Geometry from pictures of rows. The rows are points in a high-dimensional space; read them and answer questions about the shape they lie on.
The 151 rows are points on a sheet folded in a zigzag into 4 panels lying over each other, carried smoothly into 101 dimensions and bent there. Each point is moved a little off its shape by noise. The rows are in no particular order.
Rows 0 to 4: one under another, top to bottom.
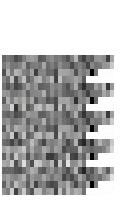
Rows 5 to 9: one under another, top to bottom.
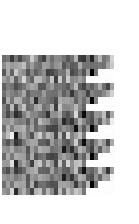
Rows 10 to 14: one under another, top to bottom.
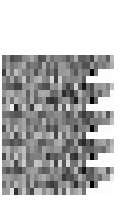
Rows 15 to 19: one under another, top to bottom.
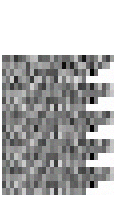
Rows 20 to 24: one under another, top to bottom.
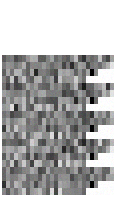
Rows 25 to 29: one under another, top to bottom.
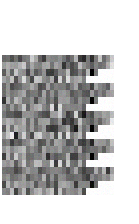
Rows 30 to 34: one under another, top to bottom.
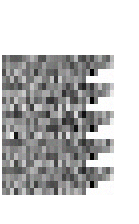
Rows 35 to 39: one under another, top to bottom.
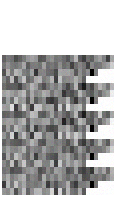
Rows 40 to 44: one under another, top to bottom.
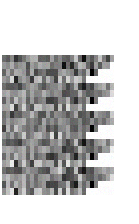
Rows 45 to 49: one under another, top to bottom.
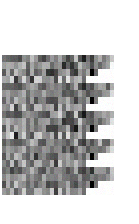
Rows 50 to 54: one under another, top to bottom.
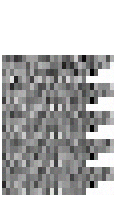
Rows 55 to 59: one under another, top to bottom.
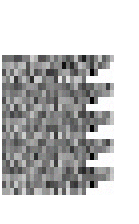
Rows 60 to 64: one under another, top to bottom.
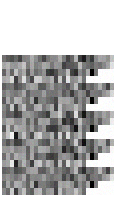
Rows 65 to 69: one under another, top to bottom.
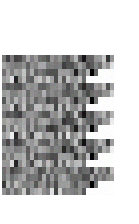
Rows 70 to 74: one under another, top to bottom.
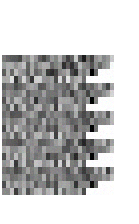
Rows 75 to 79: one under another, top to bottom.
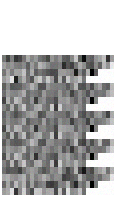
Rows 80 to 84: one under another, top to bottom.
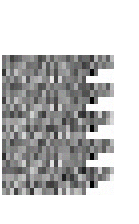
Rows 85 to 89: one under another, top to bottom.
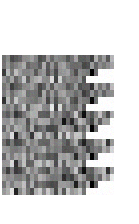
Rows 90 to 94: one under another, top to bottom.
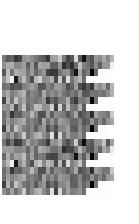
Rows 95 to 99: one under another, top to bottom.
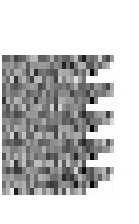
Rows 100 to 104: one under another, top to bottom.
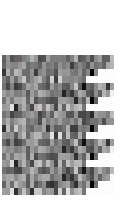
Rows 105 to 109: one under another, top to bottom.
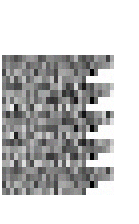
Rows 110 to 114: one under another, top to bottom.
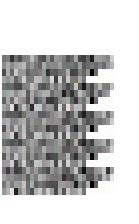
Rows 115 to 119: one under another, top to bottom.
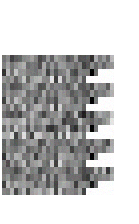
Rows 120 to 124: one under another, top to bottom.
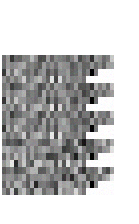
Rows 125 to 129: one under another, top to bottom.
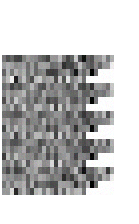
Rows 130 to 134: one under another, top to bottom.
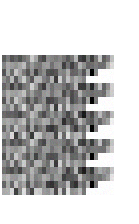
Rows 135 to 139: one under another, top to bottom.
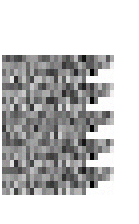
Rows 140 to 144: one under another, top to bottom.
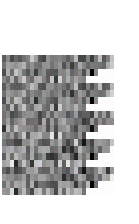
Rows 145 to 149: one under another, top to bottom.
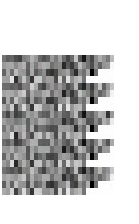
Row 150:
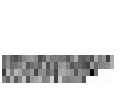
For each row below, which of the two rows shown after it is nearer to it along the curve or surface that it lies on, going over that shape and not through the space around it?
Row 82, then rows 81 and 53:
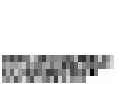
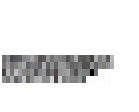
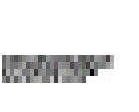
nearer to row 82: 81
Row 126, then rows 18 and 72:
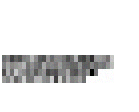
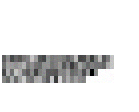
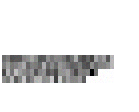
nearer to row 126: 18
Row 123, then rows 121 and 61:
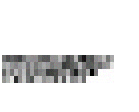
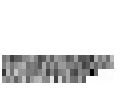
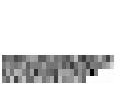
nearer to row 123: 121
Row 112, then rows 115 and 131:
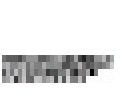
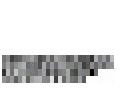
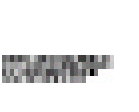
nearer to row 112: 115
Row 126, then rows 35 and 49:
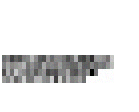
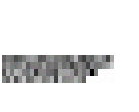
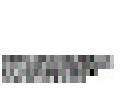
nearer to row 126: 49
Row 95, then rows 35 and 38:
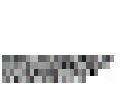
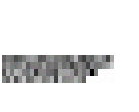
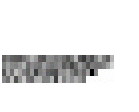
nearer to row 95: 35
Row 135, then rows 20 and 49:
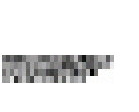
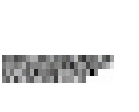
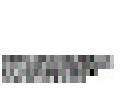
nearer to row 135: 20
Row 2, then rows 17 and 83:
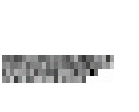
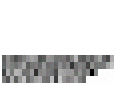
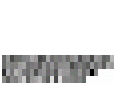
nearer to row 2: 17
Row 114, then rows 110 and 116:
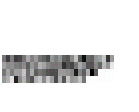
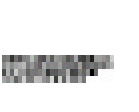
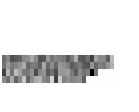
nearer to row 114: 116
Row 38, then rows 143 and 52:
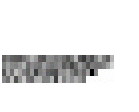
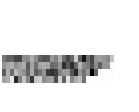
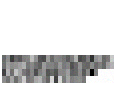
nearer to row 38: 52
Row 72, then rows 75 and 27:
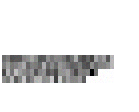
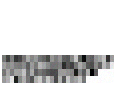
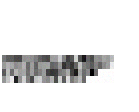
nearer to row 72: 75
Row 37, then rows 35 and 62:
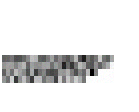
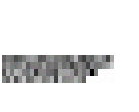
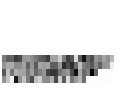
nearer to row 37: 35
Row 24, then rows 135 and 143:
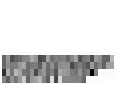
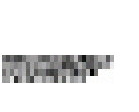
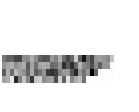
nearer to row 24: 135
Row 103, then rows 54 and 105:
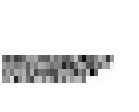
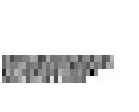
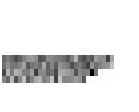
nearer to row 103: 105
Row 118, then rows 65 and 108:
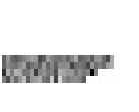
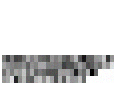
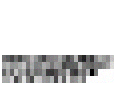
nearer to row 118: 65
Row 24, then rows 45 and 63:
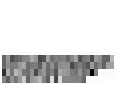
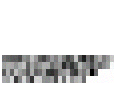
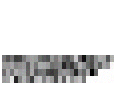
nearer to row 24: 63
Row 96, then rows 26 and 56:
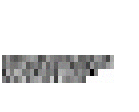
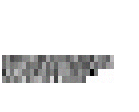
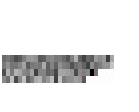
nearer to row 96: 56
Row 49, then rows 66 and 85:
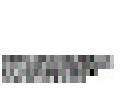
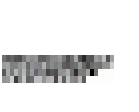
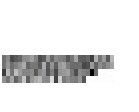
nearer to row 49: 85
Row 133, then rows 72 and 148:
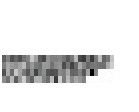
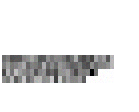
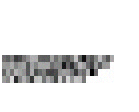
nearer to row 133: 72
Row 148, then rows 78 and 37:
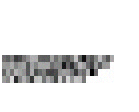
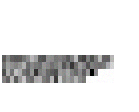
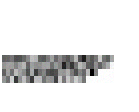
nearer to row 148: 37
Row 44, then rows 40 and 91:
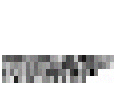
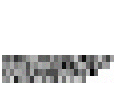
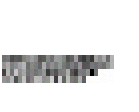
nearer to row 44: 91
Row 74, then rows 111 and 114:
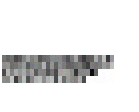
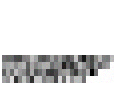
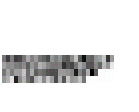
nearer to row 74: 114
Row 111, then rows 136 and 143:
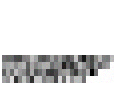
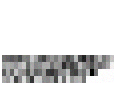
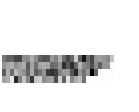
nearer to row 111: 143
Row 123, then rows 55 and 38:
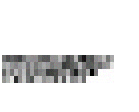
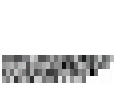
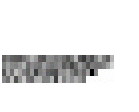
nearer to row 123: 55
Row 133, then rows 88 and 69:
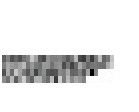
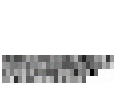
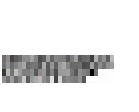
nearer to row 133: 69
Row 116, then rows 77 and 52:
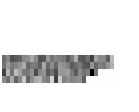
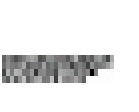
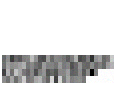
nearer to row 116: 52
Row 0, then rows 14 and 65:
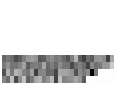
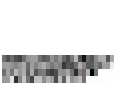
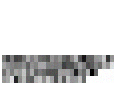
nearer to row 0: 65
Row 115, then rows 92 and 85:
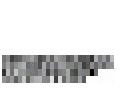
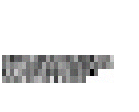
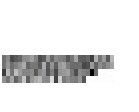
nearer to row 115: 92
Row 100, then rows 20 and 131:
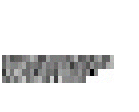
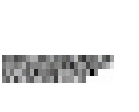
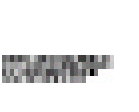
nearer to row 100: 20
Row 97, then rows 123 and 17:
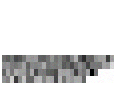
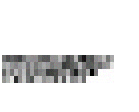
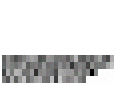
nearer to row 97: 17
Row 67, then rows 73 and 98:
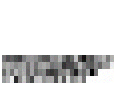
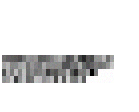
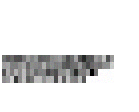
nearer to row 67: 73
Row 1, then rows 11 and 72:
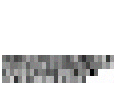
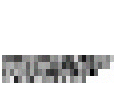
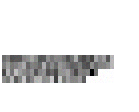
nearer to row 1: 72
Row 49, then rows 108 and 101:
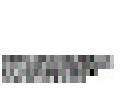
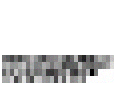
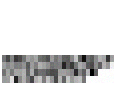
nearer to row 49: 108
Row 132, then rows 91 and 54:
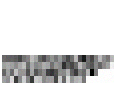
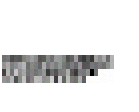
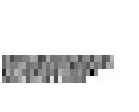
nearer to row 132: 91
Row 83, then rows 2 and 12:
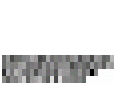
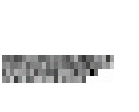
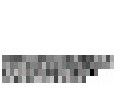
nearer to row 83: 12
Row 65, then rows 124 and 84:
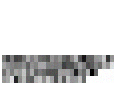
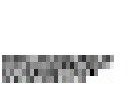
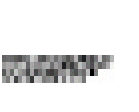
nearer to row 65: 124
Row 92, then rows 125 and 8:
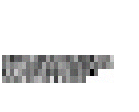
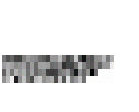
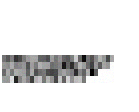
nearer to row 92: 125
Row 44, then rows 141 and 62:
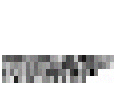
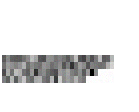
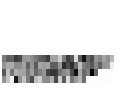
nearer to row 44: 62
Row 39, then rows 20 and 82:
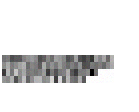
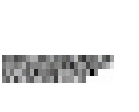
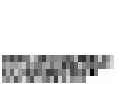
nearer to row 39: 82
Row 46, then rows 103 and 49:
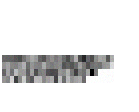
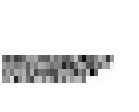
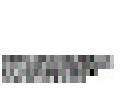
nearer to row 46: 103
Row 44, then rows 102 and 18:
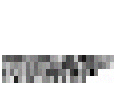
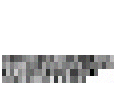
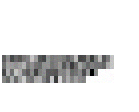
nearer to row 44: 102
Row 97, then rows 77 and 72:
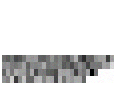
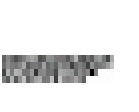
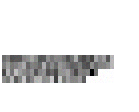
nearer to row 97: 77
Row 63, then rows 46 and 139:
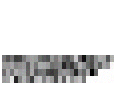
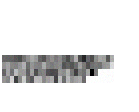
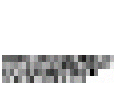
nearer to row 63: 46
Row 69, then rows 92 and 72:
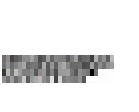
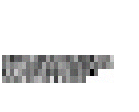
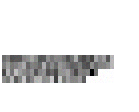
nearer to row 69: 72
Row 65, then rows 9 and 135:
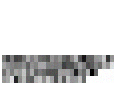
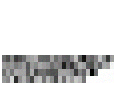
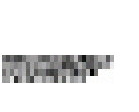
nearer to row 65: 9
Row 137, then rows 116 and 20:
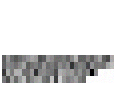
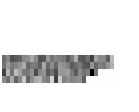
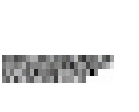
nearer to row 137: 20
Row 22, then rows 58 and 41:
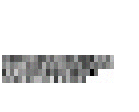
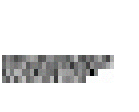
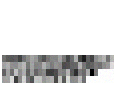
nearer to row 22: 41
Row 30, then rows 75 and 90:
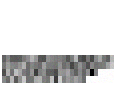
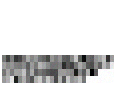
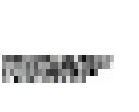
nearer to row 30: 75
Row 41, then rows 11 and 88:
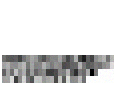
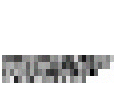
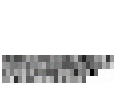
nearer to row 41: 11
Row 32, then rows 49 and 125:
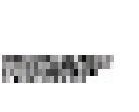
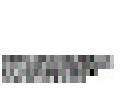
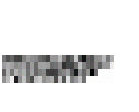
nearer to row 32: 125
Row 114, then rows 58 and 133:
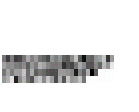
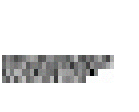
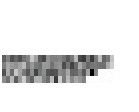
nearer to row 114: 58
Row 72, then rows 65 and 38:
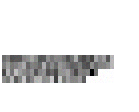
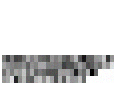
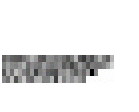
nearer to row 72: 38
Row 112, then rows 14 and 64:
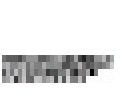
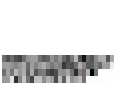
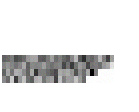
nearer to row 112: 14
